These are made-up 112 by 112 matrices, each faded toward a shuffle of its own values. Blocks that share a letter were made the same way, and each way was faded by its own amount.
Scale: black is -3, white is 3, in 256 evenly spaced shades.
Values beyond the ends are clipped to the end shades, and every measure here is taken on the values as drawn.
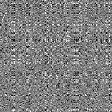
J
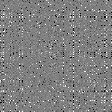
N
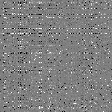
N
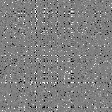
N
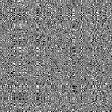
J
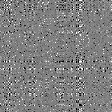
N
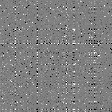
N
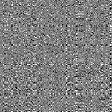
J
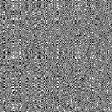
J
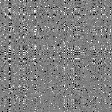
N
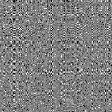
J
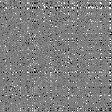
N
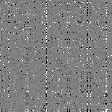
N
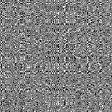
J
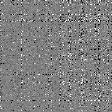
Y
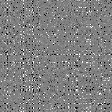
N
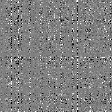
Y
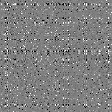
N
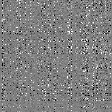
Y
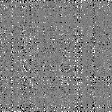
Y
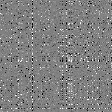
N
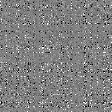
Y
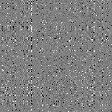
N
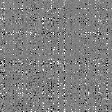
Y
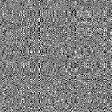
J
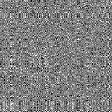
J
